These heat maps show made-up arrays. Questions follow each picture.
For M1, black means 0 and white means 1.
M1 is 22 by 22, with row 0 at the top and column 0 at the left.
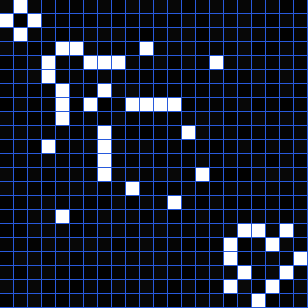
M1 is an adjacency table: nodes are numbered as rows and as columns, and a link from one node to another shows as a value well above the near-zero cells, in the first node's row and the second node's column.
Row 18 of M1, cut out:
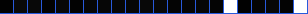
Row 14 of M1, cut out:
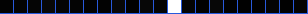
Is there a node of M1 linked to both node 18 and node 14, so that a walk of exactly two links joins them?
no
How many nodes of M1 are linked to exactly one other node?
9
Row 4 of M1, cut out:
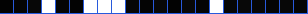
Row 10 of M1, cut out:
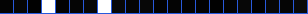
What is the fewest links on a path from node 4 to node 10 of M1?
2
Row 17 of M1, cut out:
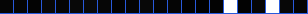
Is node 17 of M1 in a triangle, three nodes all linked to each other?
no
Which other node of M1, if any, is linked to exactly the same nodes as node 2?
node 0
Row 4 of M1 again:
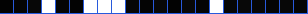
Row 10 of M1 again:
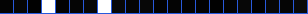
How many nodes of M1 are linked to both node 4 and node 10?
2
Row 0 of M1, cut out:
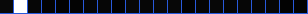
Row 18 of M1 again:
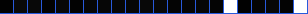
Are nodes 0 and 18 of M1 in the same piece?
no
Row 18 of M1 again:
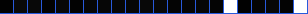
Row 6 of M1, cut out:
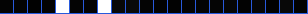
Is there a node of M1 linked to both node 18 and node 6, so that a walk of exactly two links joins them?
no
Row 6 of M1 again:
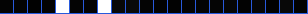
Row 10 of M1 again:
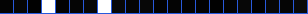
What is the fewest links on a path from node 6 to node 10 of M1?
2
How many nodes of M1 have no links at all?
0
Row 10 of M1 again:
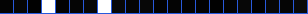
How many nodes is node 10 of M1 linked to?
2
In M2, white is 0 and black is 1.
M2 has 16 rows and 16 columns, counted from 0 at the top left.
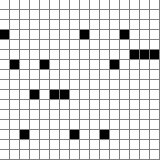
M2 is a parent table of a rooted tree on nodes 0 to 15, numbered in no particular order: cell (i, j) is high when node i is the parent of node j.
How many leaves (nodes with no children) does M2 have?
11
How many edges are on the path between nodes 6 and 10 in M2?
4
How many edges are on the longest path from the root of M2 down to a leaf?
3
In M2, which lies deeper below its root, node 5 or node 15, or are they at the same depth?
node 15
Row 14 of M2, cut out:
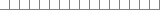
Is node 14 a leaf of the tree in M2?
yes
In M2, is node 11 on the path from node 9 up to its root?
no
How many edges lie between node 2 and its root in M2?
3
